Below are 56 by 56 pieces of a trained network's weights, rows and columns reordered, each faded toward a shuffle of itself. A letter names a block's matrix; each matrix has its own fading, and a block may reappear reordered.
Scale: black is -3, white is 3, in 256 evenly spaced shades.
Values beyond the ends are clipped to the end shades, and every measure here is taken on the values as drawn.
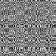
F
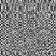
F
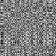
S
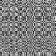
F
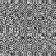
S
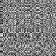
S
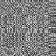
S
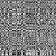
F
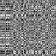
F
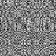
S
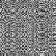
S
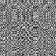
S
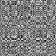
S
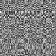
S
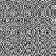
S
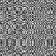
F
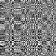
F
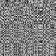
S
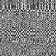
F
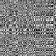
F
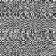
S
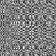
F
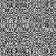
S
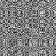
S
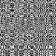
F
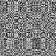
S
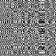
F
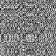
S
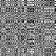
F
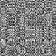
S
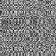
S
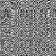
S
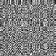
S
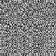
S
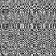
F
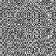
S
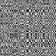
F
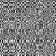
F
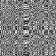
F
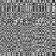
F
